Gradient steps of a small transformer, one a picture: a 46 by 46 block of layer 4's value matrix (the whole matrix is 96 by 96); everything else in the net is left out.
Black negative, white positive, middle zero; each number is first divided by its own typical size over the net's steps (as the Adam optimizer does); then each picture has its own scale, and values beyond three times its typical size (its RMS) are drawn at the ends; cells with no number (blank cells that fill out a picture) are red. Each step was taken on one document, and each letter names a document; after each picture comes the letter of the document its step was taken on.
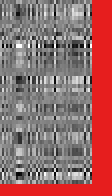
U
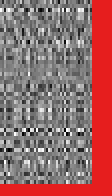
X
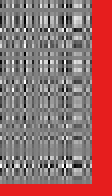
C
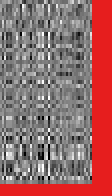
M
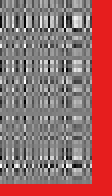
C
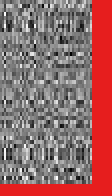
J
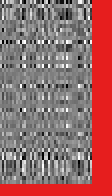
M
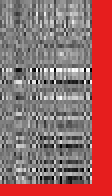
U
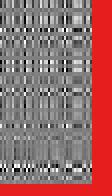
C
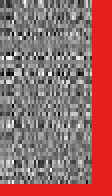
X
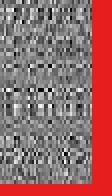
X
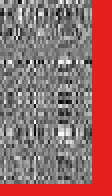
J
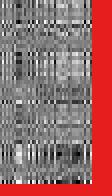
U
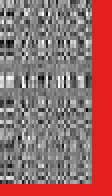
X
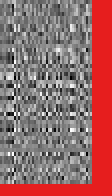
X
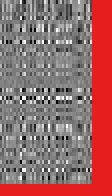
M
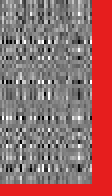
M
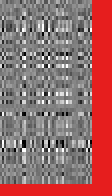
M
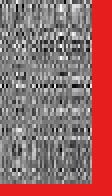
U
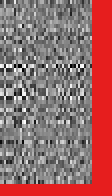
J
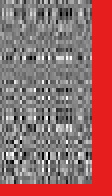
M
